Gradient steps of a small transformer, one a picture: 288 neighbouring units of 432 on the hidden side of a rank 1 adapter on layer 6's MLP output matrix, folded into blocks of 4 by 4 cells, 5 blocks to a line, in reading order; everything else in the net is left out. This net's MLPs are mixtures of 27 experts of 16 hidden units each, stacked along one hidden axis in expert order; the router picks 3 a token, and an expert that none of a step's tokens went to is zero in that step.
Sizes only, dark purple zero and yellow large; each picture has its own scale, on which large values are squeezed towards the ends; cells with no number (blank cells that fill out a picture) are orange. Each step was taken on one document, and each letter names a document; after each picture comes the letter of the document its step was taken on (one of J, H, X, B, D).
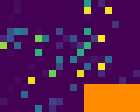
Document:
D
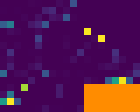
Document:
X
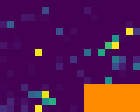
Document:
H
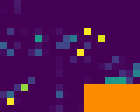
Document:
X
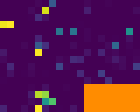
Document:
H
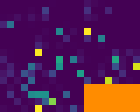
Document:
H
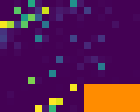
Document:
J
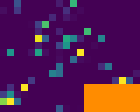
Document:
X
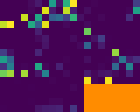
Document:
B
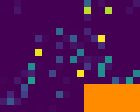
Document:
D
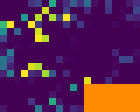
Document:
B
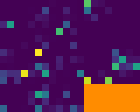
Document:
H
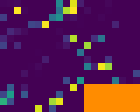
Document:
J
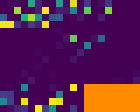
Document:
J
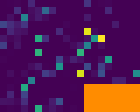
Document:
D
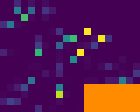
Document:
X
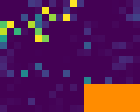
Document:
B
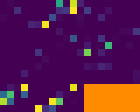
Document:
J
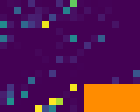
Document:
J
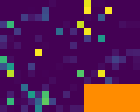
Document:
H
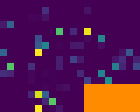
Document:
H
